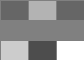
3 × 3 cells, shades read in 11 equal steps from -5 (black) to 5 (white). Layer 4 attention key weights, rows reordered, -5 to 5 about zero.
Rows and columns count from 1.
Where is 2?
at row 1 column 2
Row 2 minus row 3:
-3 2 -5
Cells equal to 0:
3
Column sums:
2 0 4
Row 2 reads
0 0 0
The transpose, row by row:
-1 0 3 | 2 0 -2 | -1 0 5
